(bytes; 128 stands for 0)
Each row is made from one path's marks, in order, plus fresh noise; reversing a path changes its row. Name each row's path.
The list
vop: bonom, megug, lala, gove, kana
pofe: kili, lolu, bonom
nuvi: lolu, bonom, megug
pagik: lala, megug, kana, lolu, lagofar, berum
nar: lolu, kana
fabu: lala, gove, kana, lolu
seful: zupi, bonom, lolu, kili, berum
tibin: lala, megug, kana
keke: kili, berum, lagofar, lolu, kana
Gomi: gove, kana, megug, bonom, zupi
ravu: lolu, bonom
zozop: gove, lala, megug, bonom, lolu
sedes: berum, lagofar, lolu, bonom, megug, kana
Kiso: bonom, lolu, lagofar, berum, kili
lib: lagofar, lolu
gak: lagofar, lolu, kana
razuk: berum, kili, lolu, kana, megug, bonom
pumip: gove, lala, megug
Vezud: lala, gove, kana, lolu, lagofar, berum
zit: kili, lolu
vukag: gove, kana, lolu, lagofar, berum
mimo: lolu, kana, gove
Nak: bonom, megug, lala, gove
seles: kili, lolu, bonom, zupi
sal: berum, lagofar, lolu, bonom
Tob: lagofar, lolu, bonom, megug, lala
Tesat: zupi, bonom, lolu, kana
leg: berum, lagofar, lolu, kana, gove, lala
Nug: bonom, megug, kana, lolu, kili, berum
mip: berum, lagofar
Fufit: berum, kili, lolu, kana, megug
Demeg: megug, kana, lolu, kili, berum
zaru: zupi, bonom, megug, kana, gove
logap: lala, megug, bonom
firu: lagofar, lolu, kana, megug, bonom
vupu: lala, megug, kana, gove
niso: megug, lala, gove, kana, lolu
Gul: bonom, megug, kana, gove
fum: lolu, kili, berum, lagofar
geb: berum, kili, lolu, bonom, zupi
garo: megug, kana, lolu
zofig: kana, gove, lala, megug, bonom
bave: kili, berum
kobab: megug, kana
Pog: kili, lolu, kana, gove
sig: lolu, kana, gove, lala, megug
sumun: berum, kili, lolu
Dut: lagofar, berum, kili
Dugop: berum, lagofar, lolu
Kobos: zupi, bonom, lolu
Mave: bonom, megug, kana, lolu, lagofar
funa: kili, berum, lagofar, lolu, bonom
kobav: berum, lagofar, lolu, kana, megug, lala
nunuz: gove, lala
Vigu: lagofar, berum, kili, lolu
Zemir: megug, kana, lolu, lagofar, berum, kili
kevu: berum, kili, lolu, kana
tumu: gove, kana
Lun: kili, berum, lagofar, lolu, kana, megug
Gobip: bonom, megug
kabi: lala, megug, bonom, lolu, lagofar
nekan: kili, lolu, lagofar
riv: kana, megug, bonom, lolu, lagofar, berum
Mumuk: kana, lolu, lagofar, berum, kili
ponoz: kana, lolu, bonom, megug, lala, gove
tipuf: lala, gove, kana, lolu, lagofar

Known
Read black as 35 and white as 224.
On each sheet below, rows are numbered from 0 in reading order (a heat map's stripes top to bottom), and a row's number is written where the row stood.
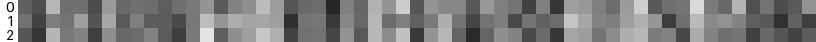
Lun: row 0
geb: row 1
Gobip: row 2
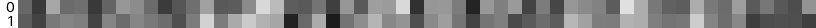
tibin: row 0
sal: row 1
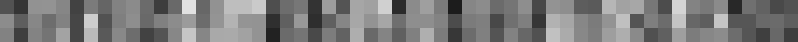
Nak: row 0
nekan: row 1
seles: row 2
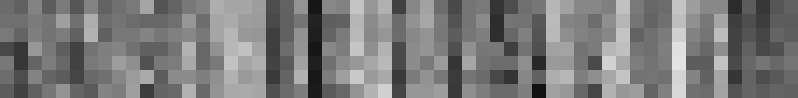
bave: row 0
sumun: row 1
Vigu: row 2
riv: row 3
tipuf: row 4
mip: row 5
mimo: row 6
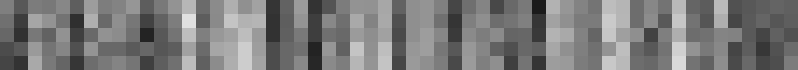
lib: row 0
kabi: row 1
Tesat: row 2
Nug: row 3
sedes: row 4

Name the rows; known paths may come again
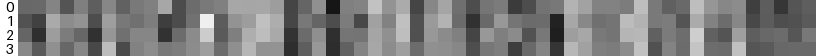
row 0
bave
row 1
nuvi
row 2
Mave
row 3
nekan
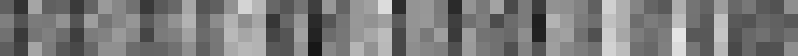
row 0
tibin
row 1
lib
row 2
tipuf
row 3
pagik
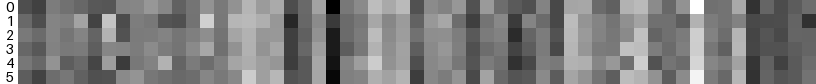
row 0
vukag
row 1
pofe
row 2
Vigu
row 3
Dugop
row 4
Dut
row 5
Vezud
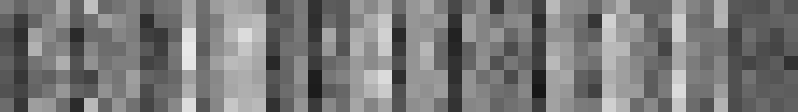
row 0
zit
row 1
fabu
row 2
zofig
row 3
Gobip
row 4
ravu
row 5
tumu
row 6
mimo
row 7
kabi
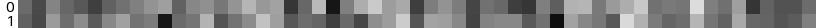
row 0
mip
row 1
garo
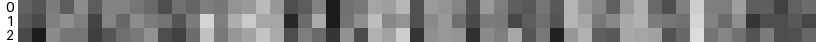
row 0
kevu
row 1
sal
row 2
zaru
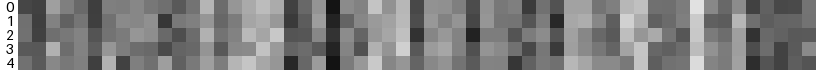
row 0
riv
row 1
gak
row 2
nunuz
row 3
Fufit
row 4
Kiso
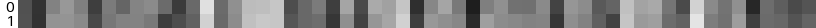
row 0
Nak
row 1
ponoz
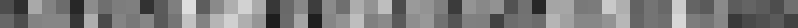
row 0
firu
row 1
funa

